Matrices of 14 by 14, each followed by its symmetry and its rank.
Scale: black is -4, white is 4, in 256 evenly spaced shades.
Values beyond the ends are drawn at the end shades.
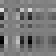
neither, rank one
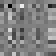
neither, rank two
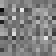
neither, rank three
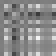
symmetric, rank one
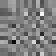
antisymmetric, rank two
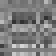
neither, rank two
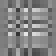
neither, rank one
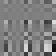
neither, rank one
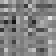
neither, rank three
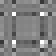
symmetric, rank one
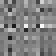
neither, rank two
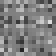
antisymmetric, rank two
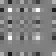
symmetric, rank one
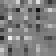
antisymmetric, rank two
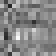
neither, rank three
